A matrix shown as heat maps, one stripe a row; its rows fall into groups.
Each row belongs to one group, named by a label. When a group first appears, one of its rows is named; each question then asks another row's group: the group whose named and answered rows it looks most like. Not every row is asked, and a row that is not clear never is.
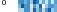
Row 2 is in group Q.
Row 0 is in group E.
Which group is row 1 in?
Q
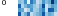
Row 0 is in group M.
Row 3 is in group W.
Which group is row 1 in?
W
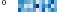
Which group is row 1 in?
E
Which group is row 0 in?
M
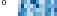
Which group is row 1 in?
E
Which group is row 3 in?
E
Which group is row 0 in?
E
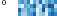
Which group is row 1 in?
M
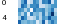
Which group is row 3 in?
M
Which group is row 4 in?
E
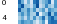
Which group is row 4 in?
M
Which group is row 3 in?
E
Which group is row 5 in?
M
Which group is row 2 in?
W
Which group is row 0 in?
E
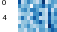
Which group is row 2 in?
E
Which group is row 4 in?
E
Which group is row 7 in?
M
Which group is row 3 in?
Q
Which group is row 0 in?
W
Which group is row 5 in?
Q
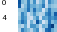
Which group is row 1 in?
W
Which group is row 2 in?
Q
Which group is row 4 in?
E
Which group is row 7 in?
E
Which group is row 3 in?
E
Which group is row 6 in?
M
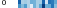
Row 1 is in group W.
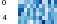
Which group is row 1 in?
E
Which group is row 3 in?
W
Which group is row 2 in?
W
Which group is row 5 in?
W
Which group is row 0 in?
Q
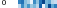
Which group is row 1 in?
Q
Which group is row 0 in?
W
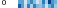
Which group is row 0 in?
M
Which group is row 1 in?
W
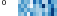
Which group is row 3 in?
M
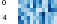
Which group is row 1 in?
Q
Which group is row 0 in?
Q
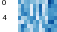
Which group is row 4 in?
M
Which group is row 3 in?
Q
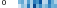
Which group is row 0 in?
Q
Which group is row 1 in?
Q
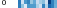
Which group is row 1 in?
M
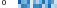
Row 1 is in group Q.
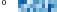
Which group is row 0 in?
E
